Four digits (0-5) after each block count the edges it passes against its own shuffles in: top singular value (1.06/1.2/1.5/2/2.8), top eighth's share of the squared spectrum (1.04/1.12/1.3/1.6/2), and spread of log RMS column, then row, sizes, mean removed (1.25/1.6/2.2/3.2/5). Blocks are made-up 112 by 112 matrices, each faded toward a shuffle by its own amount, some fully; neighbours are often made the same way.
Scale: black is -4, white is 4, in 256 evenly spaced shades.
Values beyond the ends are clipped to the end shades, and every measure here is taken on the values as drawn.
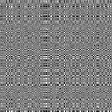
5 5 4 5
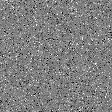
2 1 0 0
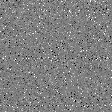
3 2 0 1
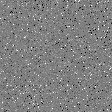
2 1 0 0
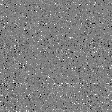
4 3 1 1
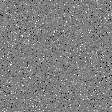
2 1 0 1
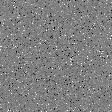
0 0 0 0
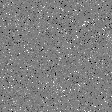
0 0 0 0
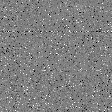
3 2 0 1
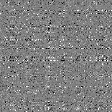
4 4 2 3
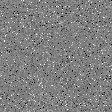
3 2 0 1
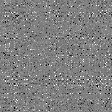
4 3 2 3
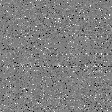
3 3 1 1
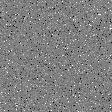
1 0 0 0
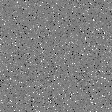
1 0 0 0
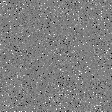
2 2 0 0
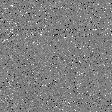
3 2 0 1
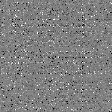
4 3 2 2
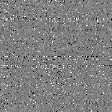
4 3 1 2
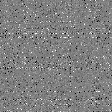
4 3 1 2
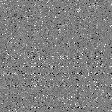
4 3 1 2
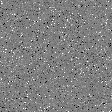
1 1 0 1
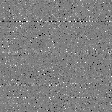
4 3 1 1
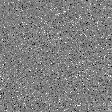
3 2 0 0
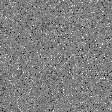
3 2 1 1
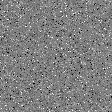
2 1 0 0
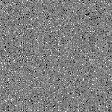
4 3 2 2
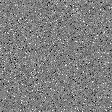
2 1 0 0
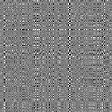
5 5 4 4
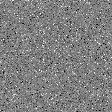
2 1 0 0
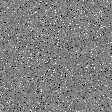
0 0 0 0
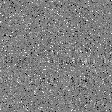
3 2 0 1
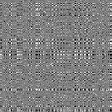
5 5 4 4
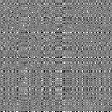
5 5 4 4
